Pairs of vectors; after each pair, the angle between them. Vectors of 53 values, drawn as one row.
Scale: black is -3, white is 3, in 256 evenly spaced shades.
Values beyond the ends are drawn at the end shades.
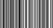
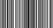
orthogonal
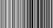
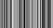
orthogonal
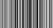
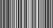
nearly opposite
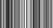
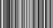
partly aligned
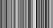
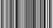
partly opposed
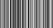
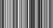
partly opposed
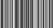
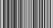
partly opposed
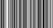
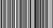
partly aligned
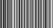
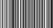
nearly opposite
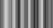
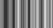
nearly opposite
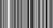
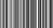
partly aligned
